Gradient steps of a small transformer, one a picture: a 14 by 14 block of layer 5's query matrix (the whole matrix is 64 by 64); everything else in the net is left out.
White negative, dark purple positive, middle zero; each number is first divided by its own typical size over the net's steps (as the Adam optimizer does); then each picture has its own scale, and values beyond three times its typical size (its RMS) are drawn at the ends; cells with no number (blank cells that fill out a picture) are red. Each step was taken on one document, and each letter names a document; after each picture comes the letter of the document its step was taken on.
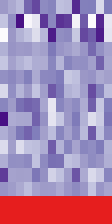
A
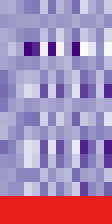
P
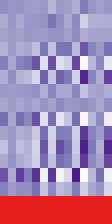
P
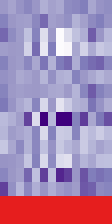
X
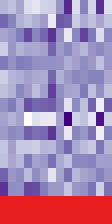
A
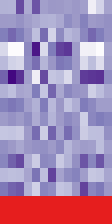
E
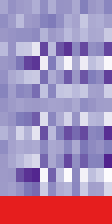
P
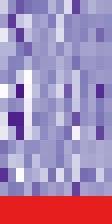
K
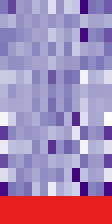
X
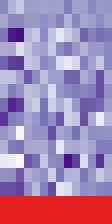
E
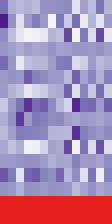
A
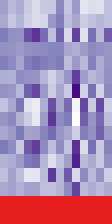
A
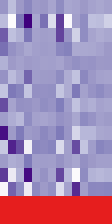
K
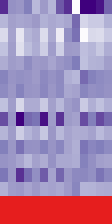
X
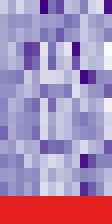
P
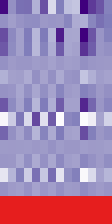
X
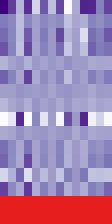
X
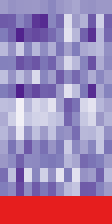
A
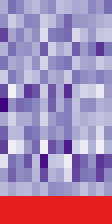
E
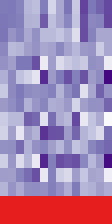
P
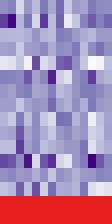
E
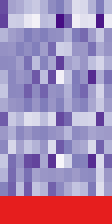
A
